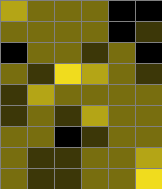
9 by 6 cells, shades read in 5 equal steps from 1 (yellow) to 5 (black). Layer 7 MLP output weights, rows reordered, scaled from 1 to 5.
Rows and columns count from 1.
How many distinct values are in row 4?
4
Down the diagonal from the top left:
2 3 3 2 3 3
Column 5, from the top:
5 5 3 3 3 3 3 3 3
